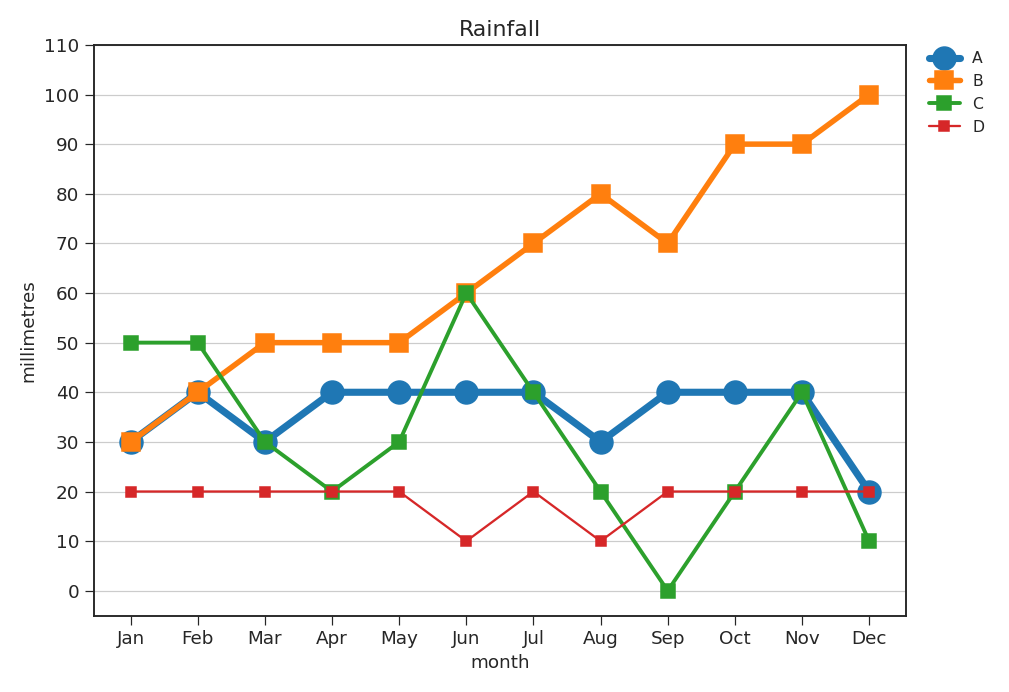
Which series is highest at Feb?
C
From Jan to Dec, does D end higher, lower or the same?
the same
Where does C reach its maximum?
Jun
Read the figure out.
Title: Rainfall
x-axis: month, ticks Jan Feb Mar Apr May Jun Jul Aug Sep Oct Nov Dec
y-axis: millimetres, ticks 0 10 20 30 40 50 60 70 80 90 100 110
Legend: A, B, C, D
Values:
A: 30 40 30 40 40 40 40 30 40 40 40 20
B: 30 40 50 50 50 60 70 80 70 90 90 100
C: 50 50 30 20 30 60 40 20 0 20 40 10
D: 20 20 20 20 20 10 20 10 20 20 20 20
